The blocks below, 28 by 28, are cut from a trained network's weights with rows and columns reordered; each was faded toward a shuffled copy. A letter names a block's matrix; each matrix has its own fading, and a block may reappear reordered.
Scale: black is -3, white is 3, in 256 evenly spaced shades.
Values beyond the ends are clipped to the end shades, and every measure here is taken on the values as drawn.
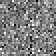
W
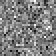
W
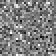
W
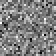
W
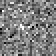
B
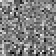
B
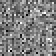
B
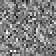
W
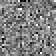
W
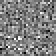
B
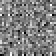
B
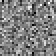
W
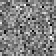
W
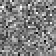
W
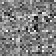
B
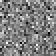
W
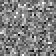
W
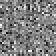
B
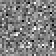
W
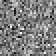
W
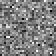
W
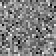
W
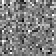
B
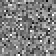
W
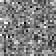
B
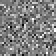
W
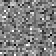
W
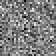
W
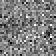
B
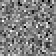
W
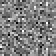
W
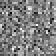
B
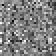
B
